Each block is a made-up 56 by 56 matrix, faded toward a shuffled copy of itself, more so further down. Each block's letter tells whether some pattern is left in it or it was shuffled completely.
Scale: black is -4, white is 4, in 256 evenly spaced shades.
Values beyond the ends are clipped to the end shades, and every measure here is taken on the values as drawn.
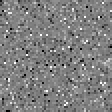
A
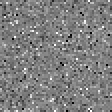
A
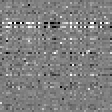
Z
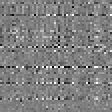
Z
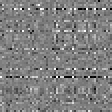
Z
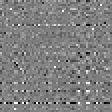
Z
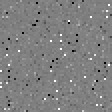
A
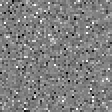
A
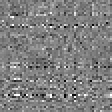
Z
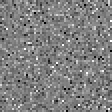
A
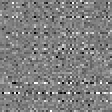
Z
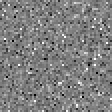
A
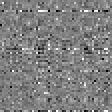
Z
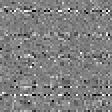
Z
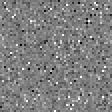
A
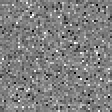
A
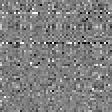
Z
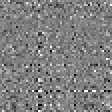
Z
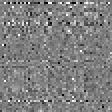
Z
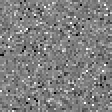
A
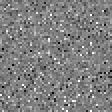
A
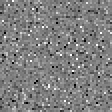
A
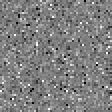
A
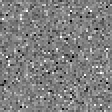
A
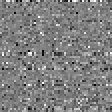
Z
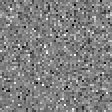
A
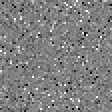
A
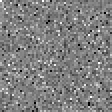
A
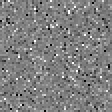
A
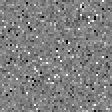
A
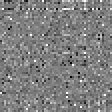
Z
